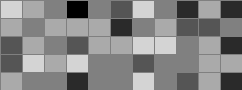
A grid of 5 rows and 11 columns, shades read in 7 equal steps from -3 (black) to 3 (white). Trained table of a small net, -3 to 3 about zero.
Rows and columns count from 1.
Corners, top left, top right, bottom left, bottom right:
2 -2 1 -2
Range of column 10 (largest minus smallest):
2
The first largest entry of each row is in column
1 1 7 2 7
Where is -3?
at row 1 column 4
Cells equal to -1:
8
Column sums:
2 4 2 -3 2 -2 5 3 -4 3 -5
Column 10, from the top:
1 -1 1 1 1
